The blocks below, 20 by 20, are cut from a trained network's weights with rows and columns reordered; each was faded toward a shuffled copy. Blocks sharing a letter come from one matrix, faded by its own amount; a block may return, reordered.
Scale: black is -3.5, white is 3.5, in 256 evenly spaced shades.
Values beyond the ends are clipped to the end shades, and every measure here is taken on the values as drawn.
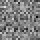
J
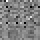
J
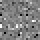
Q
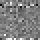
J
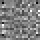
J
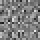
J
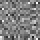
J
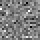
Q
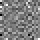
J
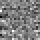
Q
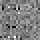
J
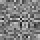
J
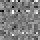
J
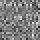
J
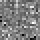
Q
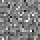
Q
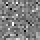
Q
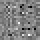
J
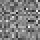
J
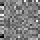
J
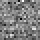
Q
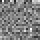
J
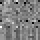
J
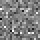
Q
